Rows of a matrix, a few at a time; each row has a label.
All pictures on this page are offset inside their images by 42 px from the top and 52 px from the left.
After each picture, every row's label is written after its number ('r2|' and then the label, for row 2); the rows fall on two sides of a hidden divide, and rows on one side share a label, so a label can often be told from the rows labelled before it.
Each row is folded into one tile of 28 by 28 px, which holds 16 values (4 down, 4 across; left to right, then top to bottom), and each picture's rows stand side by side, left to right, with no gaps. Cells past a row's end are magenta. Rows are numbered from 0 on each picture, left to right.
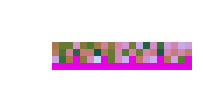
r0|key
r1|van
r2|van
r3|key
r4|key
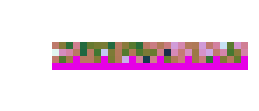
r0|key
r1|van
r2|van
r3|van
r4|van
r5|key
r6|key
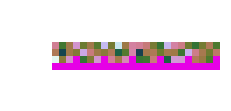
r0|key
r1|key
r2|van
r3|van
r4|van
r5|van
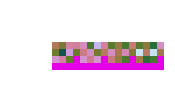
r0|key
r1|key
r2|key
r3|key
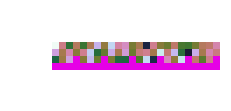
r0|key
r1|van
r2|key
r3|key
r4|van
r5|key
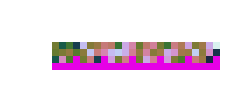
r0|van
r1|key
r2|key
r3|van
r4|key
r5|key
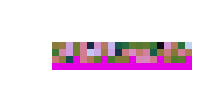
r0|key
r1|key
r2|key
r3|van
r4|key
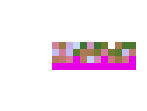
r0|key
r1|van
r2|key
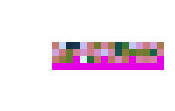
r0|van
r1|key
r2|key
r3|van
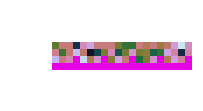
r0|van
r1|van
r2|van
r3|van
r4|van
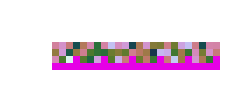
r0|van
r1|van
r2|van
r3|van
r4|key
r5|key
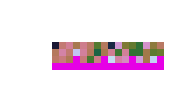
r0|van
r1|van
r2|van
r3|van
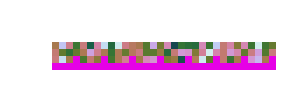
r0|van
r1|key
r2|van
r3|van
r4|key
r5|key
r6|key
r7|van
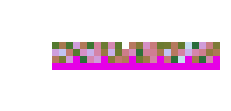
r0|key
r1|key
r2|key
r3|van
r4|key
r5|van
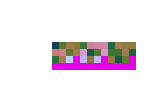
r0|van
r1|van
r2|van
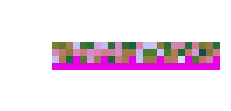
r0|key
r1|key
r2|van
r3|van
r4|van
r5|van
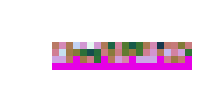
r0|key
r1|van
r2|van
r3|van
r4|key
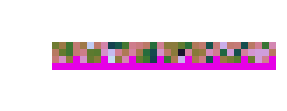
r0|van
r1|van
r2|key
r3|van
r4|van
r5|key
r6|van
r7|key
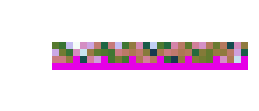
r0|key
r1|van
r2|van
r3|van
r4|van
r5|van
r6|key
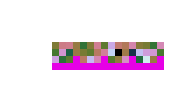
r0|van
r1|van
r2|key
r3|key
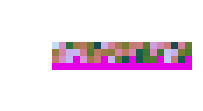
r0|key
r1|key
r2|key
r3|key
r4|key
